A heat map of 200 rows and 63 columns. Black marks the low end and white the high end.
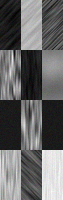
The table splits into 4 rows of 3 panels. Panel 1,1: very low, slanting up to the right, faint in contrast. Panel 1,2: high, slanting up to the right, faint in contrast. Panel 1,3: low, slanting up to the right. Panel 2,1: middling, streaked downward, strong in contrast. Panel 2,2: very low, streaked downward, faint in contrast. Panel 2,3: middling, smooth. Panel 3,1: very low, flat. Panel 3,2: middling, streaked downward, strong in contrast. Panel 3,3: very low, flat. Panel 4,1: high, streaked downward. Panel 4,2: low, slanting down to the right. Panel 4,3: very high, streaked downward, faint in contrast.
